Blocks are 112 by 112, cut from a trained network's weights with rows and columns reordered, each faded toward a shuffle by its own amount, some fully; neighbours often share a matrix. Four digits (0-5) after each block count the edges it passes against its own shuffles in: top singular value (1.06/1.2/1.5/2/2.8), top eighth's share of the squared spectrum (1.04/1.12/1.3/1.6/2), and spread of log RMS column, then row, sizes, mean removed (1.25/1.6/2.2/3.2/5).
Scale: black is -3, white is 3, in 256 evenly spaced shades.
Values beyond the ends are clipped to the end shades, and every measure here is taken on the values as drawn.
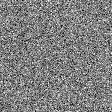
0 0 0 0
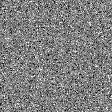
1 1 1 0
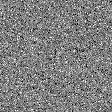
0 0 0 0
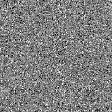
3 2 2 1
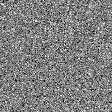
2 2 0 1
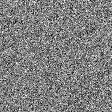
0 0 0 0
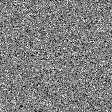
0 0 0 0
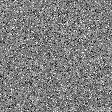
0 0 0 0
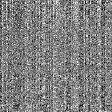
4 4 2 3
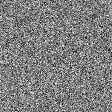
1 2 0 0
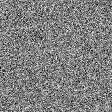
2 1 0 0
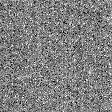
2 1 0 0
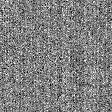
3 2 0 0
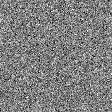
1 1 0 0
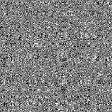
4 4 2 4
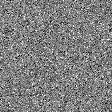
1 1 0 1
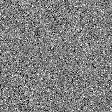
1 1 0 1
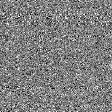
2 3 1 3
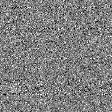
2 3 1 3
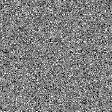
2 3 1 3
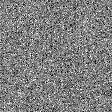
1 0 0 0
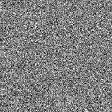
3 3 2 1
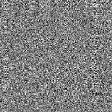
3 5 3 3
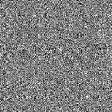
3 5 2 3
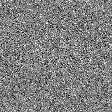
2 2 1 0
